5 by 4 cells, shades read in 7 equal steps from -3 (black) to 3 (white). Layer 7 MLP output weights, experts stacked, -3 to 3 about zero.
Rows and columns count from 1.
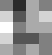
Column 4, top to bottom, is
0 2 1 0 0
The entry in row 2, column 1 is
2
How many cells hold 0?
6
